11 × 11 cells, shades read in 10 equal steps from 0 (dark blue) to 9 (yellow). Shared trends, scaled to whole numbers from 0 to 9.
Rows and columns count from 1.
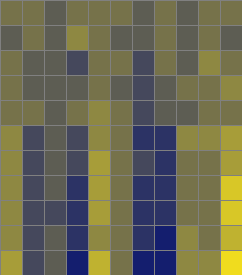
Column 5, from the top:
4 4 4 4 5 5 6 6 6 5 7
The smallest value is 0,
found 4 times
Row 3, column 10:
5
